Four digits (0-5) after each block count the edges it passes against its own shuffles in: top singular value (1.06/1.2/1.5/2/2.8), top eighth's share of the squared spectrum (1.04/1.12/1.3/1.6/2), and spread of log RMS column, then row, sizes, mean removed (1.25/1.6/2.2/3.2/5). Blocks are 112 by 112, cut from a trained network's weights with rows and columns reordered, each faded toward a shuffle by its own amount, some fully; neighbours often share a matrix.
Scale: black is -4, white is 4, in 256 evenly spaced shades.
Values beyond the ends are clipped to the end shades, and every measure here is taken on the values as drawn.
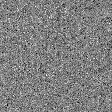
1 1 0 1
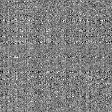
3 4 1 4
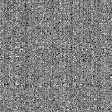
3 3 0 3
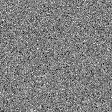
1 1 0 0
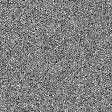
0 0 0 0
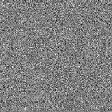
3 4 2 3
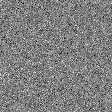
0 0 0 0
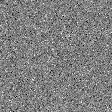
0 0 0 0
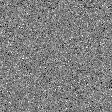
0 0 0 0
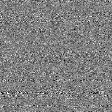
2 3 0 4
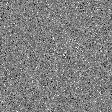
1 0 0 0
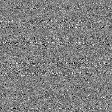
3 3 0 3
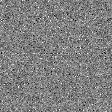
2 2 0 2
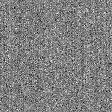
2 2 0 1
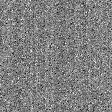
2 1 0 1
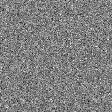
2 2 0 1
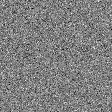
0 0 0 0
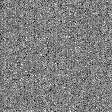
2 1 0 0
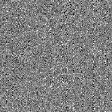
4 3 3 0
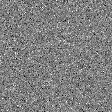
1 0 0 0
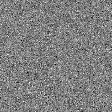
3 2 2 0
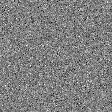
2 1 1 0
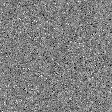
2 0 0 0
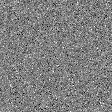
2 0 0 0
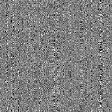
4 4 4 1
